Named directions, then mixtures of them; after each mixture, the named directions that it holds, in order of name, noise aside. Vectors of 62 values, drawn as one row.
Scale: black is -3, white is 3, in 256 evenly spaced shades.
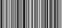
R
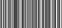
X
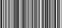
R, X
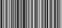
R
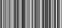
R, X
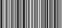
R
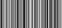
R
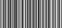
R, X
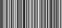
R, X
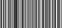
X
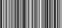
R, X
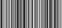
R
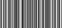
X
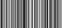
R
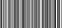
R, X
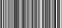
R, X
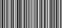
R, X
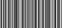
X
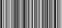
R, X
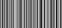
X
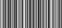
R, X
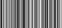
R, X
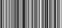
R, X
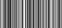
R, X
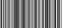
R, X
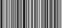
R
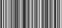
R, X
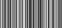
R
